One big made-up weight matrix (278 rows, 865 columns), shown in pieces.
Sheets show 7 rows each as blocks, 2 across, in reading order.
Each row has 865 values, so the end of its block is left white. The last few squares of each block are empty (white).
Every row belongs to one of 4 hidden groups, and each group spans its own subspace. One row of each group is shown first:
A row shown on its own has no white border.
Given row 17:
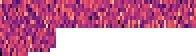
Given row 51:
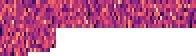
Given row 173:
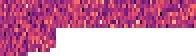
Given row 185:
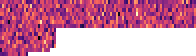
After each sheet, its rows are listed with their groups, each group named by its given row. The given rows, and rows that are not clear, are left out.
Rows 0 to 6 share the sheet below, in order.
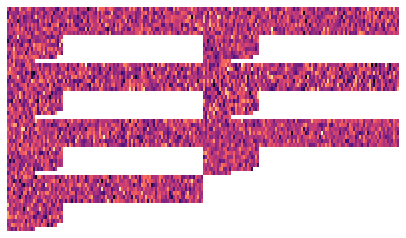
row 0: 17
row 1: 51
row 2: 17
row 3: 173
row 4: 51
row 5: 185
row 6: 51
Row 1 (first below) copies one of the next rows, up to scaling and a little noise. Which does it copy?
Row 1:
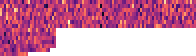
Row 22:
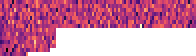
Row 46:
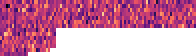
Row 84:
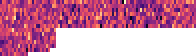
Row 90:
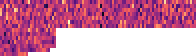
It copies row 90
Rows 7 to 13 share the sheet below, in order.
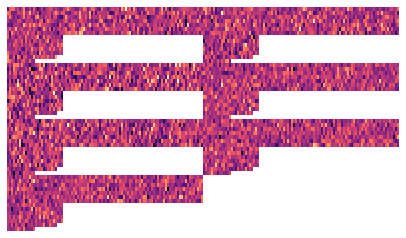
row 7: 17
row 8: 185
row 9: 173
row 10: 17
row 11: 51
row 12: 17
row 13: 173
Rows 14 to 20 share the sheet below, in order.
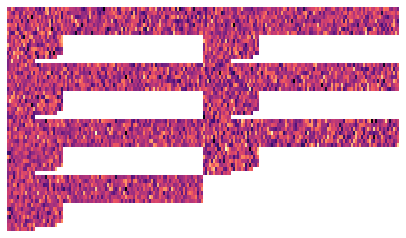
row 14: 173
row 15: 185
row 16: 185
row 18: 185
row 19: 173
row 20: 185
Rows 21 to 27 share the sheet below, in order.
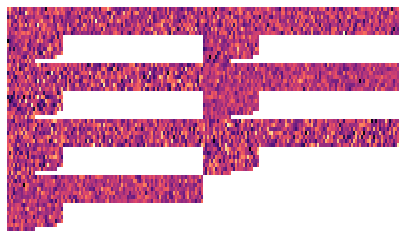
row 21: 185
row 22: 51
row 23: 185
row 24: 51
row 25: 17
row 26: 173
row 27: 51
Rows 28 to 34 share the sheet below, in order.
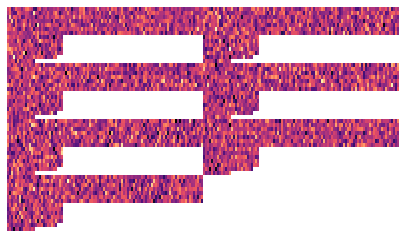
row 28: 51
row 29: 51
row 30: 17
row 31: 17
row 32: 173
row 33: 51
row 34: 51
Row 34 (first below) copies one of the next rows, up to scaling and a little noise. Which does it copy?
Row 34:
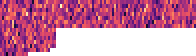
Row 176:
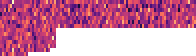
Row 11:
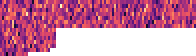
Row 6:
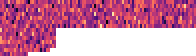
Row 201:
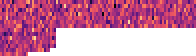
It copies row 11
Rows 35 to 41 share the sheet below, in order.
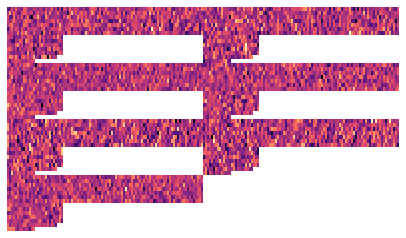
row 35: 51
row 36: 185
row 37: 51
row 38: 185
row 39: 173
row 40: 173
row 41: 185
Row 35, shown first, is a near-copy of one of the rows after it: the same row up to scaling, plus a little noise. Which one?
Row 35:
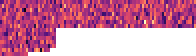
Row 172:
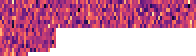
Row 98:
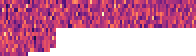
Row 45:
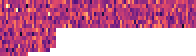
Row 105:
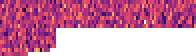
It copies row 105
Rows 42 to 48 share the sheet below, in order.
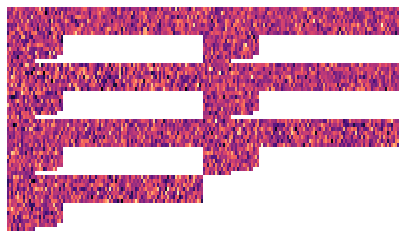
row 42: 173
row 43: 185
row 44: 51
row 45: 51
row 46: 51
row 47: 51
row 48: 173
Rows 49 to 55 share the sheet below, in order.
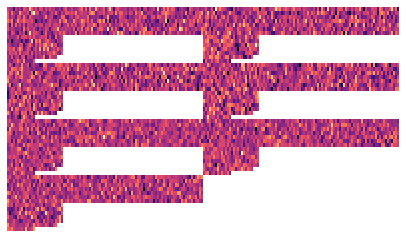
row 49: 173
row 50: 51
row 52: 173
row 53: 51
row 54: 17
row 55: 185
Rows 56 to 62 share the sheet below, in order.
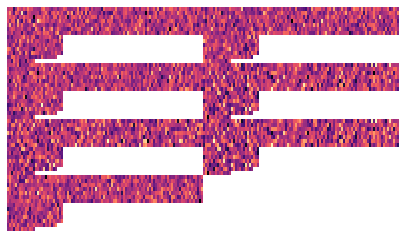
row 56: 17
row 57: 185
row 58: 51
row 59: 173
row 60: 173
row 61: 173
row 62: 185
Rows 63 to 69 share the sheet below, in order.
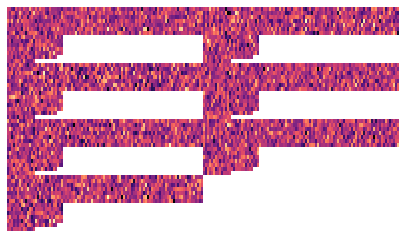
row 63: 173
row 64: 173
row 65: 51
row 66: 51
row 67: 17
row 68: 173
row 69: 173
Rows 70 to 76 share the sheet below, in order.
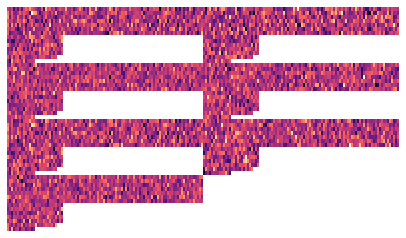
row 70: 173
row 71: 17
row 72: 51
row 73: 173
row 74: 173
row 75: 185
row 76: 17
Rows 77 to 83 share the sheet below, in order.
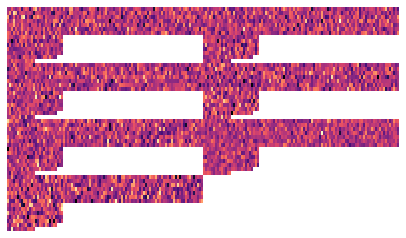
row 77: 51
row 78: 185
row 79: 17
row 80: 17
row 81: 17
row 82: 185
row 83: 173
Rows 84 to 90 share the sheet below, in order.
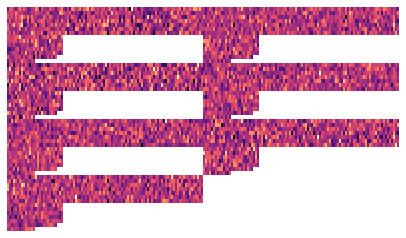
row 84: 51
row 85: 185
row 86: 51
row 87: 17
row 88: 17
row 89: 185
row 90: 51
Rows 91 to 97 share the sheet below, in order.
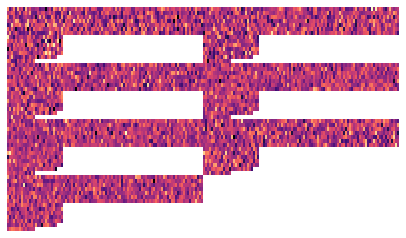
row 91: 17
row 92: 173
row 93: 173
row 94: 17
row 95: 185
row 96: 185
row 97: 51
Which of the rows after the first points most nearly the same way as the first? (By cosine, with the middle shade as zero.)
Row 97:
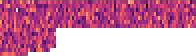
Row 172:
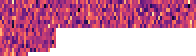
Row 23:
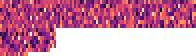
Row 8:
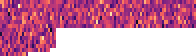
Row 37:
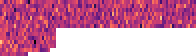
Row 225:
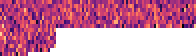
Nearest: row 172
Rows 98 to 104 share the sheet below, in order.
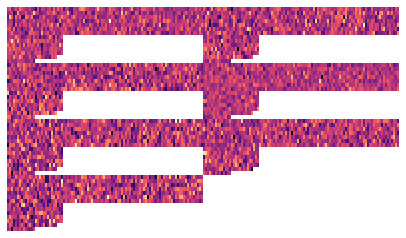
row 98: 51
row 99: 51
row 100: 17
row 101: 185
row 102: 173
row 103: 185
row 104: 173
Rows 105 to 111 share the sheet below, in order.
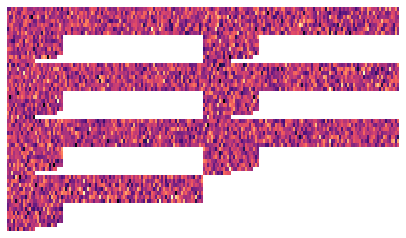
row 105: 51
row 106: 51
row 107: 17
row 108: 17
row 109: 173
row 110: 51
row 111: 17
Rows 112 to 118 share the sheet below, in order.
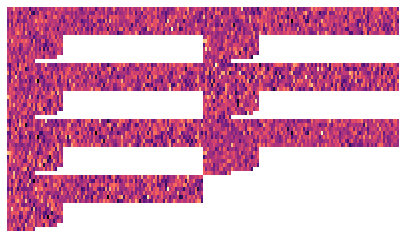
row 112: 173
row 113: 185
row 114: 185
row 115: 51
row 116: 185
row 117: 185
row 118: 173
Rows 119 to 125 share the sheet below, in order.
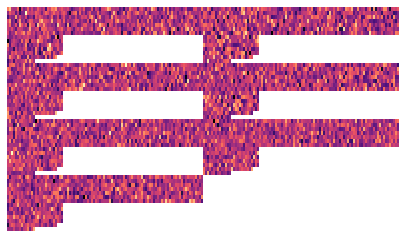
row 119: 185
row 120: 173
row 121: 17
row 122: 185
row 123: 51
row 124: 17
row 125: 17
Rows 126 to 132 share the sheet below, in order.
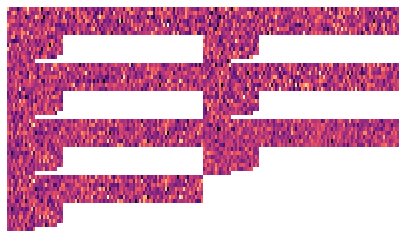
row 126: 51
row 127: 51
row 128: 51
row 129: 17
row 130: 173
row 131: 51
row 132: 173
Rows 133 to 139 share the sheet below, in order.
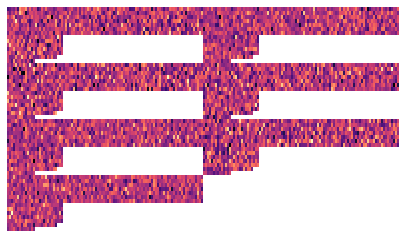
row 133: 185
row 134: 51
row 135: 51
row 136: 51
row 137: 51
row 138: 51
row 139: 185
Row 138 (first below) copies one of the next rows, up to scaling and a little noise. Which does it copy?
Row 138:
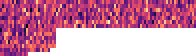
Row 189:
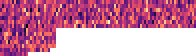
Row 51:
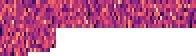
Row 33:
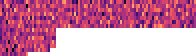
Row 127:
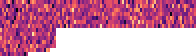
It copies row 189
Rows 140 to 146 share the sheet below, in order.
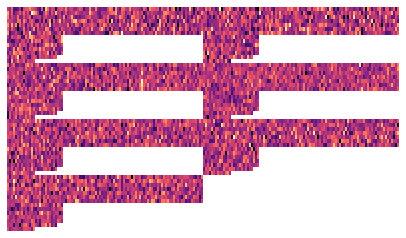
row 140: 173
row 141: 17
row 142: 17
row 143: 17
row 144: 51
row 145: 185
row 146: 51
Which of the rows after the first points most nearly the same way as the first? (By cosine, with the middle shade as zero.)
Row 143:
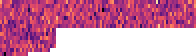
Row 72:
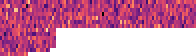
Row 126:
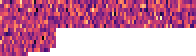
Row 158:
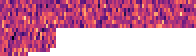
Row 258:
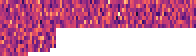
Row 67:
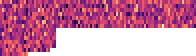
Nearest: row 158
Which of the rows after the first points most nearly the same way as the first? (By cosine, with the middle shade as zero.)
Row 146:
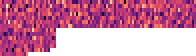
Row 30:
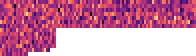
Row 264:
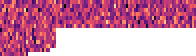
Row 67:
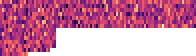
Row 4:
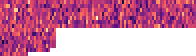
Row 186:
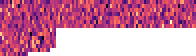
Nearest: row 4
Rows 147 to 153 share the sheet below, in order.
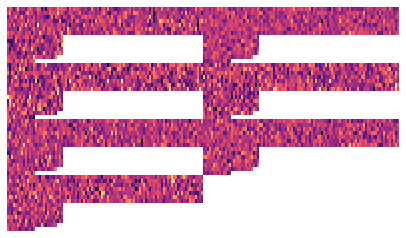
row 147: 185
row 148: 185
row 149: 185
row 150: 17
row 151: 185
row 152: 185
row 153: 17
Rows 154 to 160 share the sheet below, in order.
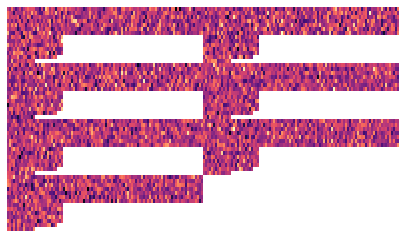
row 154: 173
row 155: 51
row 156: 51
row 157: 17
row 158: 17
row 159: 51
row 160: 17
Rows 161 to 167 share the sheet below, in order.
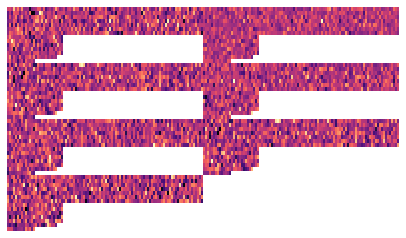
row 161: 173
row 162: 185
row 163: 51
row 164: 185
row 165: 185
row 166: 51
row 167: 51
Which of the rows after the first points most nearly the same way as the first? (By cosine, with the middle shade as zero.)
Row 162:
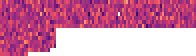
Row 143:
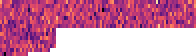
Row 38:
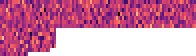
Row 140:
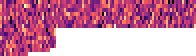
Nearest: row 140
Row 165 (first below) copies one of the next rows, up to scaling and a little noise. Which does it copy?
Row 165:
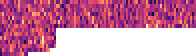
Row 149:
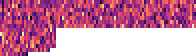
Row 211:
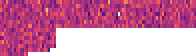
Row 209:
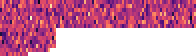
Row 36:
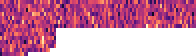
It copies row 36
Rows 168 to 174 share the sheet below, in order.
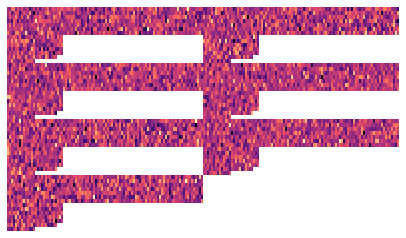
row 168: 173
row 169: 185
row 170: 185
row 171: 185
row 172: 51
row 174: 51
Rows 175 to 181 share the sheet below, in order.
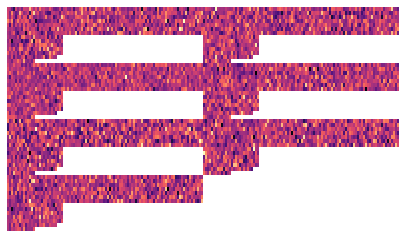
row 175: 173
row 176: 51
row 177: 185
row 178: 17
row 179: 17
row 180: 185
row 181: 173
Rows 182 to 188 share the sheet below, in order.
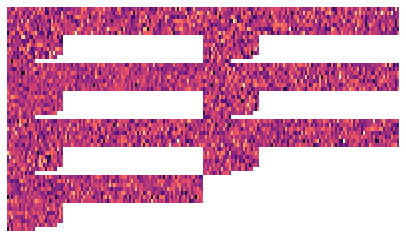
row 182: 173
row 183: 51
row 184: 51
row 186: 185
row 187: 173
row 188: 17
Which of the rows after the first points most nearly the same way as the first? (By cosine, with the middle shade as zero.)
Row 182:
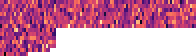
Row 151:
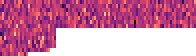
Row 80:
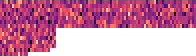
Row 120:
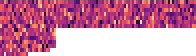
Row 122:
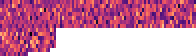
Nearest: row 122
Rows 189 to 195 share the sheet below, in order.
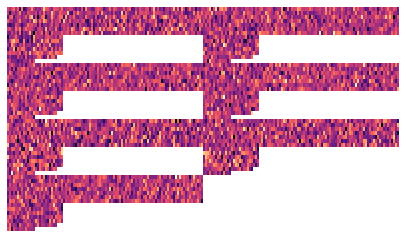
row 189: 51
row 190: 17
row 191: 17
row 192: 51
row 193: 173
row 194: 185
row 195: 173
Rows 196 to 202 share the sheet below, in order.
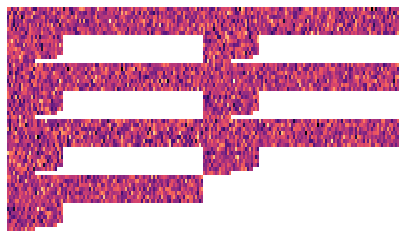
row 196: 51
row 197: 173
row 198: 51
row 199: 185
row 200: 185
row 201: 51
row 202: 185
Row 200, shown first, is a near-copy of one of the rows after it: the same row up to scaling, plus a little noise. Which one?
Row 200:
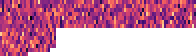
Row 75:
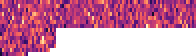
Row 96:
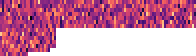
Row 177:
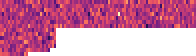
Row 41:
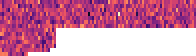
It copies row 96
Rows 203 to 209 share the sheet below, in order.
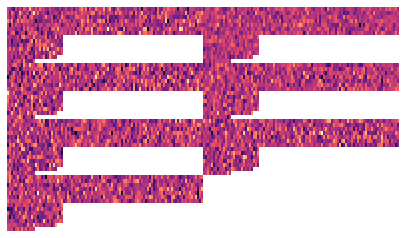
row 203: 173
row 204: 51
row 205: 51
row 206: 185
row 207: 173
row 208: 185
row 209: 185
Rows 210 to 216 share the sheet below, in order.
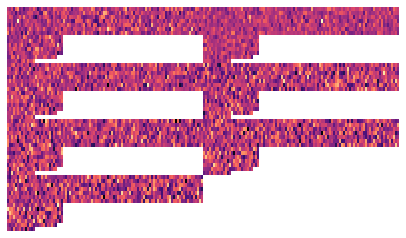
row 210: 17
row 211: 185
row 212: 173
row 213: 17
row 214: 173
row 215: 185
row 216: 185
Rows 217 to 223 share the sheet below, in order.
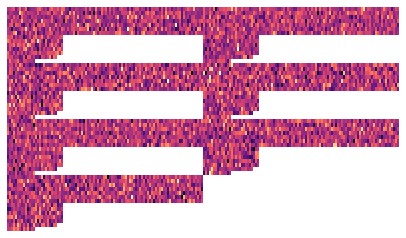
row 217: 17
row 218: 51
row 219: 51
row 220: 51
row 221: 51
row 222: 17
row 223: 17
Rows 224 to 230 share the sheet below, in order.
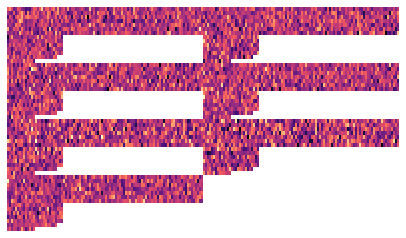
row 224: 17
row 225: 17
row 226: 173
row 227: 17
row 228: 17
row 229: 51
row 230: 17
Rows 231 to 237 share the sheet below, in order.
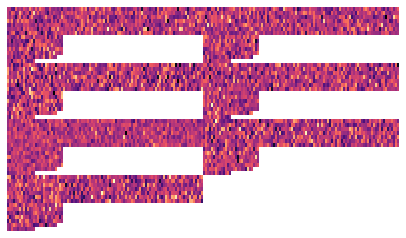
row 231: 173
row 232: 17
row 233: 173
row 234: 51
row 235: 185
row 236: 51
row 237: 17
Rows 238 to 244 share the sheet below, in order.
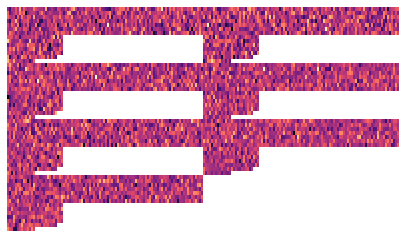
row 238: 185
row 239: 17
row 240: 185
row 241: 51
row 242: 17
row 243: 17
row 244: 17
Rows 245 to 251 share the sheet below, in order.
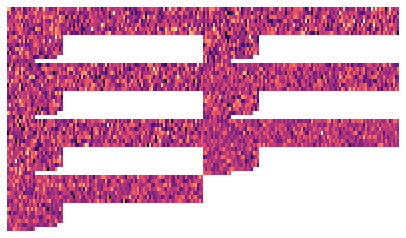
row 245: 17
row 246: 173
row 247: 51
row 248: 185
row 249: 51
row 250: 185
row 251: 17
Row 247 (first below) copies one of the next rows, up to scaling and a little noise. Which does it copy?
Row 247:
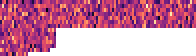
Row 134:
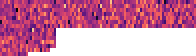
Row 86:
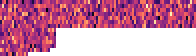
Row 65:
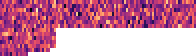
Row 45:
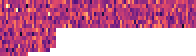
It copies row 86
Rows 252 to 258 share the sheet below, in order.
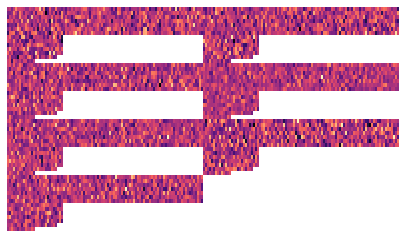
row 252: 173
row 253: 185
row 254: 51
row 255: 185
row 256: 51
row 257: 17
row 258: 185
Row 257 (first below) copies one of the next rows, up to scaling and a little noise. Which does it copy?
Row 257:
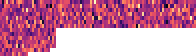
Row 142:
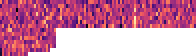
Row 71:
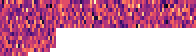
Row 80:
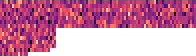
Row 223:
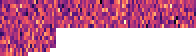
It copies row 71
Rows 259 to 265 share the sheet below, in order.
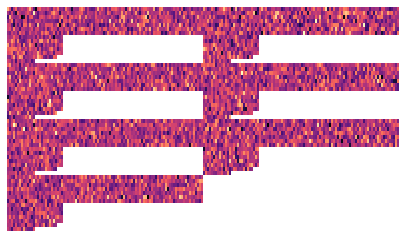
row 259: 51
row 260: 51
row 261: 185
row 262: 17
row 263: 51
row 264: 51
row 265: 173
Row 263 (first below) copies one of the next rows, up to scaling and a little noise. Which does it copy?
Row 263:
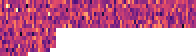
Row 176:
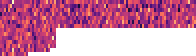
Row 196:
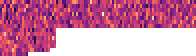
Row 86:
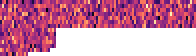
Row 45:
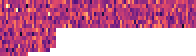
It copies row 45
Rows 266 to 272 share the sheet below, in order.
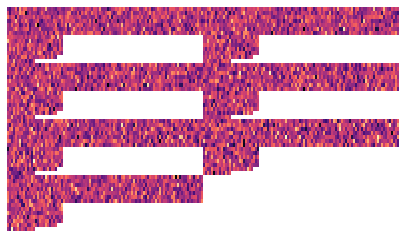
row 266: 185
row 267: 173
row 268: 173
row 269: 51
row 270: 51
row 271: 17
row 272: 173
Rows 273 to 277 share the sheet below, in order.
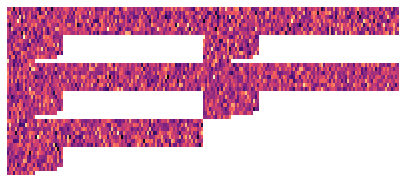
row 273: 17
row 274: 51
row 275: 173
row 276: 17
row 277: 185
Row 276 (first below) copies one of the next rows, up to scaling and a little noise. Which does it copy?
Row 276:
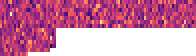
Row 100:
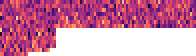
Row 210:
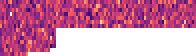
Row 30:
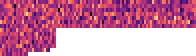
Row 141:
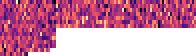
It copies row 210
